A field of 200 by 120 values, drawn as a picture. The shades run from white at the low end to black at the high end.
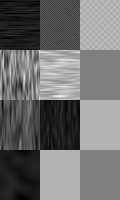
It is made of 4 by 3 panels. Panel 1,1: very high, streaked across, faint in contrast. Panel 1,2: high, checkered. Panel 1,3: low, checkered, faint in contrast. Panel 2,1: middling, streaked downward, strong in contrast. Panel 2,2: low, streaked across. Panel 2,3: middling, flat. Panel 3,1: high, streaked downward. Panel 3,2: very high, streaked downward, faint in contrast. Panel 3,3: low, flat. Panel 4,1: very high, smooth, faint in contrast. Panel 4,2: low, flat. Panel 4,3: middling, flat.
